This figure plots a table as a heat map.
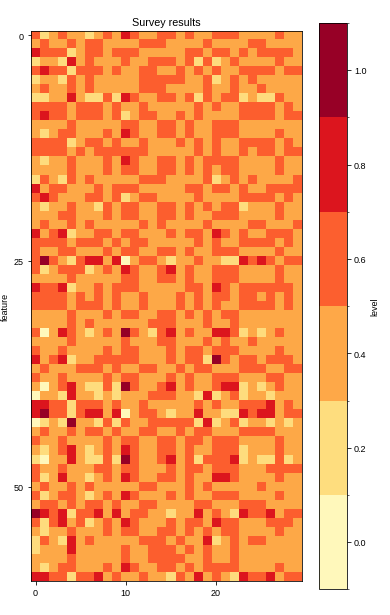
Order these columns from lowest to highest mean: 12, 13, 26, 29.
29, 13, 26, 12
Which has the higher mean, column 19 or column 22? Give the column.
22
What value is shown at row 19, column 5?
0.4
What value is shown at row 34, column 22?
0.4
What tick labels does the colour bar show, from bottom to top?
0.0, 0.2, 0.4, 0.6, 0.8, 1.0
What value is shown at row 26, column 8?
0.6
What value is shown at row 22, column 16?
0.4
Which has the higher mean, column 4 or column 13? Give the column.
4
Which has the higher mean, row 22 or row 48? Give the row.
22
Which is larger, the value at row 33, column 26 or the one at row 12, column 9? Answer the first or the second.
the second
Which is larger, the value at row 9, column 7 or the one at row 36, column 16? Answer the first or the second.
the first
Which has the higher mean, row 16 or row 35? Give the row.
35
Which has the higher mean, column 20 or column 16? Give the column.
20
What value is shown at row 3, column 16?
0.4
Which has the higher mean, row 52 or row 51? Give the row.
52
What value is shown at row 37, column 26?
0.4
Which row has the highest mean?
53
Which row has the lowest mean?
40
